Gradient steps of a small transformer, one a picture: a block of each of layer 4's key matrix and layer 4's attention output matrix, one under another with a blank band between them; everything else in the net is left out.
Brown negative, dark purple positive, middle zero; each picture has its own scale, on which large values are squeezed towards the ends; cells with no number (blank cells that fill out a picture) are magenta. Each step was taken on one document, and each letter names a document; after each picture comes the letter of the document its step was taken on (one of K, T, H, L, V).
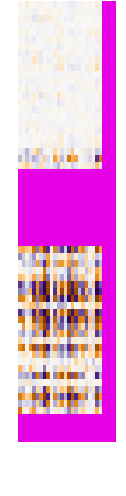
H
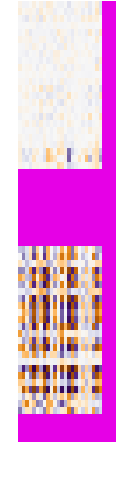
H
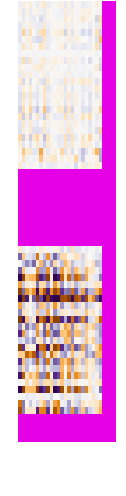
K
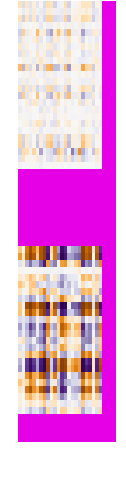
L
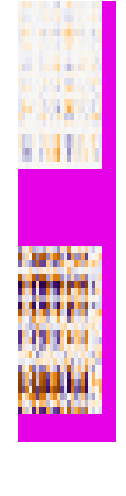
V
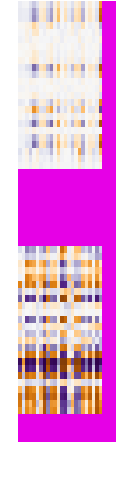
L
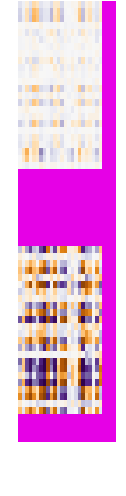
L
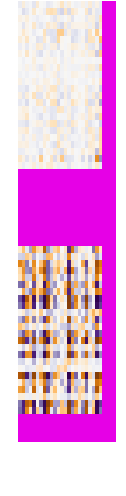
H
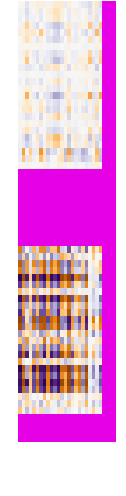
K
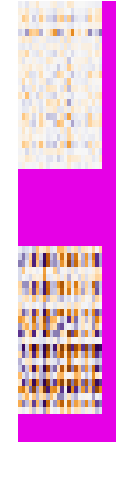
H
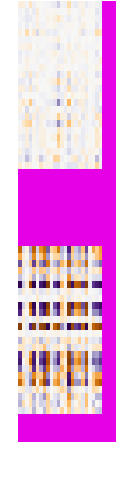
V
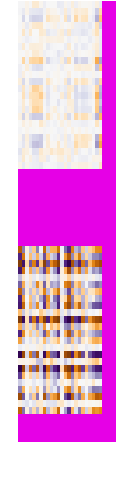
K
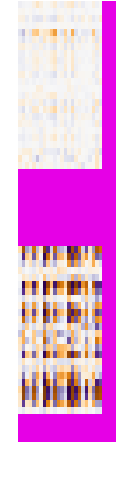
H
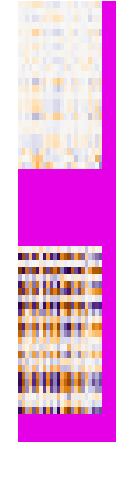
K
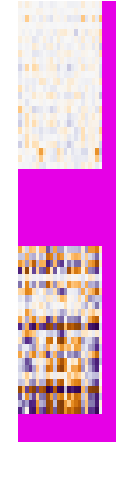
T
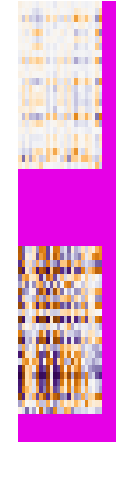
K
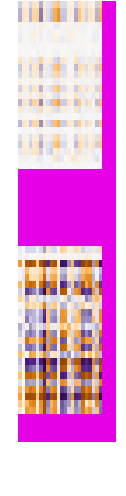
L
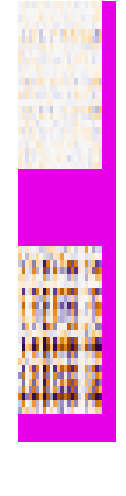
H
